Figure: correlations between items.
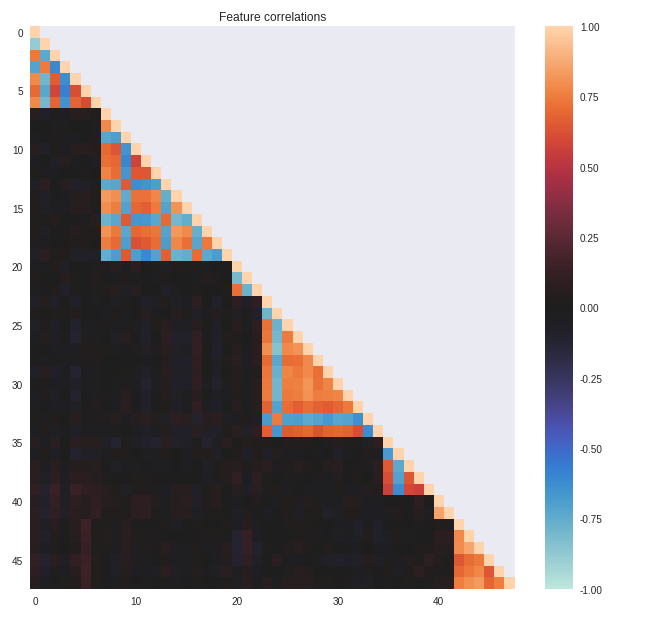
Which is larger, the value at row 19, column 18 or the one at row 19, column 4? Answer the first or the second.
the second
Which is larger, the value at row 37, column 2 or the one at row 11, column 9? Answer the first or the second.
the first
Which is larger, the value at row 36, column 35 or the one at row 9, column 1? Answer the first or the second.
the second
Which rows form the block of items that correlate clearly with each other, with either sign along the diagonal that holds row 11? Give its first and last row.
7 to 19
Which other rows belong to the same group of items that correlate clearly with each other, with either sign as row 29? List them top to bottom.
23, 24, 25, 26, 27, 28, 30, 31, 32, 33, 34
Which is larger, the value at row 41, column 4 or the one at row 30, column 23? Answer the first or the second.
the second
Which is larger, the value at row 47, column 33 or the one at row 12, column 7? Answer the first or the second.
the second
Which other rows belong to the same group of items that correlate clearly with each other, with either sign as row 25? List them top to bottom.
23, 24, 26, 27, 28, 29, 30, 31, 32, 33, 34
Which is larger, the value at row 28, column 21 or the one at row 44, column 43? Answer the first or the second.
the second
